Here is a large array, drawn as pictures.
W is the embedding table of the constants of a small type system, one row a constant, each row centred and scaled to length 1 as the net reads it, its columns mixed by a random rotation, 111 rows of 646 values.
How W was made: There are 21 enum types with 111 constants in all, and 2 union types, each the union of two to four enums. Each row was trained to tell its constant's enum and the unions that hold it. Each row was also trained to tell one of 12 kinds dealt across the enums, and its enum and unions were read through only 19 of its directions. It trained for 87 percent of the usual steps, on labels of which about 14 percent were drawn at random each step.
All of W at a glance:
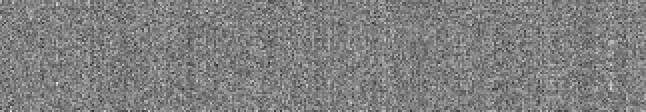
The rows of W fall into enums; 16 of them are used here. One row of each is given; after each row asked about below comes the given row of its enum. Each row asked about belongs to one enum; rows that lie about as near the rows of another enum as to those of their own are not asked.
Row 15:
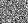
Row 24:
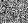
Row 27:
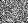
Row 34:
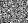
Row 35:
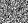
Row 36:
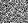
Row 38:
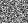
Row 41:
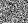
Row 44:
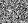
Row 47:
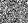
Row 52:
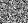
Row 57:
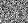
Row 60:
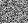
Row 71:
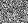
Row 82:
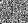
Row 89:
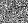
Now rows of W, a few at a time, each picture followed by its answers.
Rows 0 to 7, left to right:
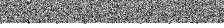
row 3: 35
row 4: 36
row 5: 82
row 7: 52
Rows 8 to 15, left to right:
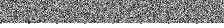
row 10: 35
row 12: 89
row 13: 24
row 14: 36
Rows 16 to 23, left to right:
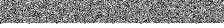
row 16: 47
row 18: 71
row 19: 52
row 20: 35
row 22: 38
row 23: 47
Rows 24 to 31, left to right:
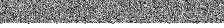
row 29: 34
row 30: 57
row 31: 41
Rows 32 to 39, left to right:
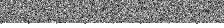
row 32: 89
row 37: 34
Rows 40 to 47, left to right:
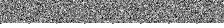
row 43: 44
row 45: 82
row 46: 35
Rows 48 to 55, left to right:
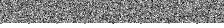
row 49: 15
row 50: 44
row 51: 71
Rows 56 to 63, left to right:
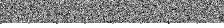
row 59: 52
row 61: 57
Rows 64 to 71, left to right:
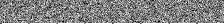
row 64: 15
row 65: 89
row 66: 27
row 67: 34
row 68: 71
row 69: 47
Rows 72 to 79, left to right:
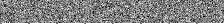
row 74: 71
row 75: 89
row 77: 35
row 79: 47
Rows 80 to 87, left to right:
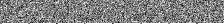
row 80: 89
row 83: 82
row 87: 15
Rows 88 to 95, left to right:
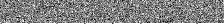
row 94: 60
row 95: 52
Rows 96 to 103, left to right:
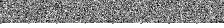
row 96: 34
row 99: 57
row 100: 47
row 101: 82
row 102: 15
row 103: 57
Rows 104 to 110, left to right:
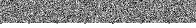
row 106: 52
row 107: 27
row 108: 82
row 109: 27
